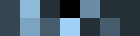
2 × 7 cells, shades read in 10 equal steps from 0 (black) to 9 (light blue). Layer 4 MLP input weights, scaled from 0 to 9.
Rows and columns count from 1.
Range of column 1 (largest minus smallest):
0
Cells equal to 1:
0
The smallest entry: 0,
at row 1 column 4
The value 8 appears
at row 1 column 2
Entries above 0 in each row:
6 7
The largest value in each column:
3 8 4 9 6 4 2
